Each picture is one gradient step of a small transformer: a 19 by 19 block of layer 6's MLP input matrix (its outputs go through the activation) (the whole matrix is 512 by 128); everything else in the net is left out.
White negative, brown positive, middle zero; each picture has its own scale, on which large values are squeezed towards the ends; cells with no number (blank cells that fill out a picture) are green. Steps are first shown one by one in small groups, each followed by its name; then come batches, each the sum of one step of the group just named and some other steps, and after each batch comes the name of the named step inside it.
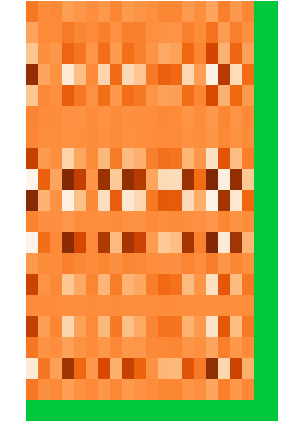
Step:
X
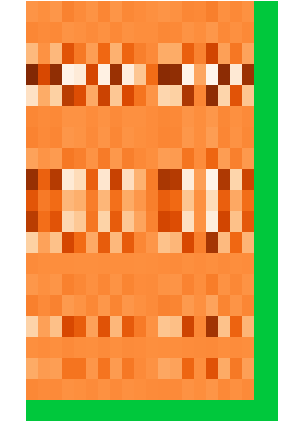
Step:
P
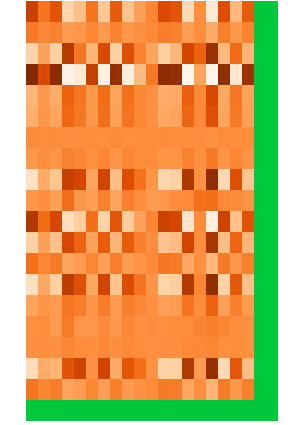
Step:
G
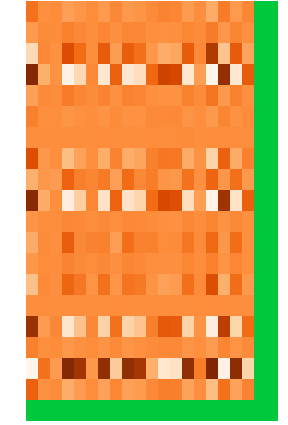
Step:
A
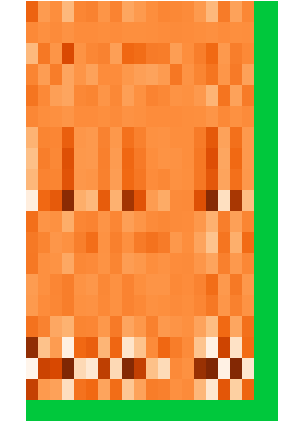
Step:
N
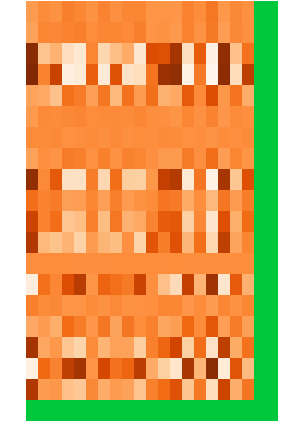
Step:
P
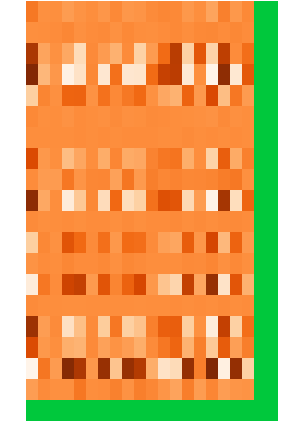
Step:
A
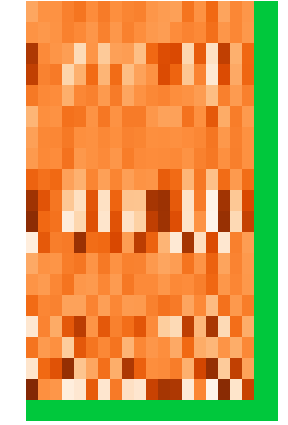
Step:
N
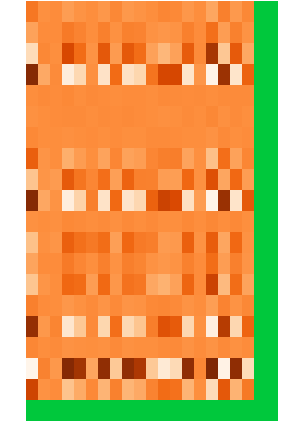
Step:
A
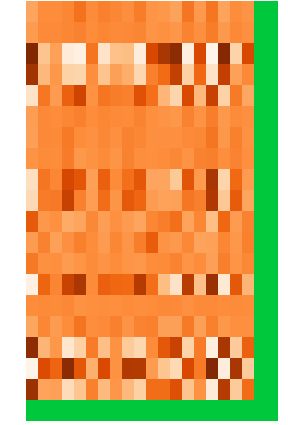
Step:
N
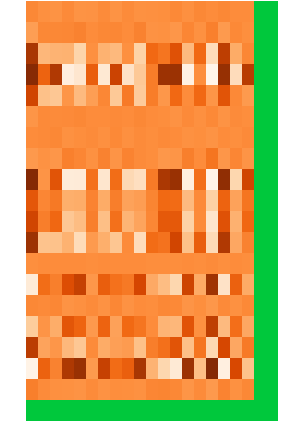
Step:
P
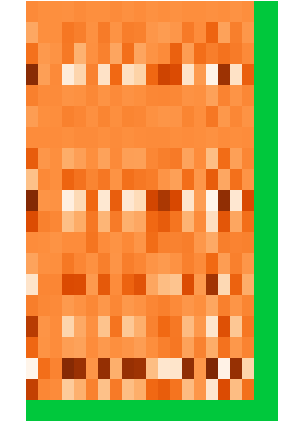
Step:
A
